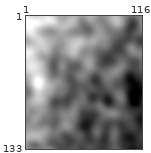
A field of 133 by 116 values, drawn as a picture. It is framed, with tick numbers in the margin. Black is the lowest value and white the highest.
Values rise toward the top left. No lone cell stands out from its neighbours. The top left is the ninth with the highest average. The texture varies smoothly and slowly.
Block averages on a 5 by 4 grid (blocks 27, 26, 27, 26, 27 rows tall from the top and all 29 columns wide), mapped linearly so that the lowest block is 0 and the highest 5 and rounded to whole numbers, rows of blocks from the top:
5 4 3 2
4 3 2 1
4 2 1 0
3 2 1 0
3 1 0 0
